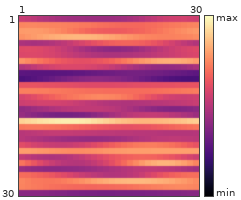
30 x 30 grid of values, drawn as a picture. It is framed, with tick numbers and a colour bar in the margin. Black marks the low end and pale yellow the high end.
Slope: none. Average level on the scale: 60%. Stripes: horizontal, repeating 6 times. Grain: streaks across.
